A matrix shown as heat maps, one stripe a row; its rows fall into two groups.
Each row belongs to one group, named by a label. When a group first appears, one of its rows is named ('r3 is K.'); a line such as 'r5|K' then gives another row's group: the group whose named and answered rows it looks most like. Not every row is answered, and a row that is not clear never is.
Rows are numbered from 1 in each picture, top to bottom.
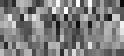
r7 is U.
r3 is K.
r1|U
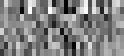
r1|K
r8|U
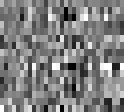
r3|K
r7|U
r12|U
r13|U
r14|U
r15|K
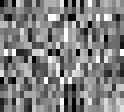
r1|U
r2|U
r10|U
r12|U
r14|K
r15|U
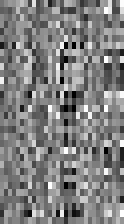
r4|U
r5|U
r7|U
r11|U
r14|U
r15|U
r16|K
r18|K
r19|U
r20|K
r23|K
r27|K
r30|U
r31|U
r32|K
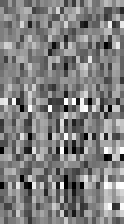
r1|U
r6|K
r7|K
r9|U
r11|K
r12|K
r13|K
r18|U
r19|U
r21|U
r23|K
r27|U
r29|U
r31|U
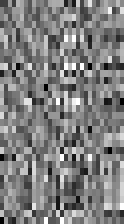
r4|U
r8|U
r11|U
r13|U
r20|U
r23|U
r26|U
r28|U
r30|U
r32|U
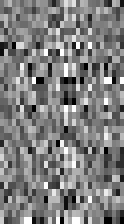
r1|K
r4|U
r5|U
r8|U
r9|K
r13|U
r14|K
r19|K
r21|U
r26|K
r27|U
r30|K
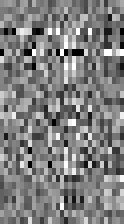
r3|K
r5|U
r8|U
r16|U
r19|K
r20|U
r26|U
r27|U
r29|U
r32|K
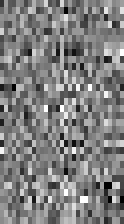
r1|U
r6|U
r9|K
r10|U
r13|U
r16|U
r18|U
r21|U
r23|U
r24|K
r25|K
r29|K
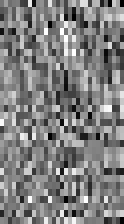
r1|K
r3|U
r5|U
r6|K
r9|K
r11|K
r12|K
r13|K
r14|U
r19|U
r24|K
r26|U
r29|K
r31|U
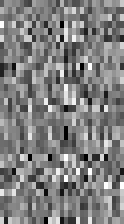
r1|U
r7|U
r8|U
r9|K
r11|U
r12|U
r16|K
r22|K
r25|U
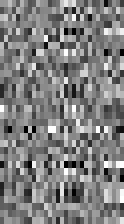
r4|K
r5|U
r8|K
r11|K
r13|U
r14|U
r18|U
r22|U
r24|U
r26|K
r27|U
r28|U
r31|K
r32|U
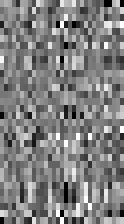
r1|K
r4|U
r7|K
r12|K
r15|K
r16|K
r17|U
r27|K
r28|K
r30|U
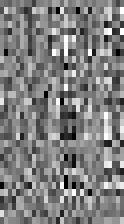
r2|U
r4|K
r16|U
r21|K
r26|K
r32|U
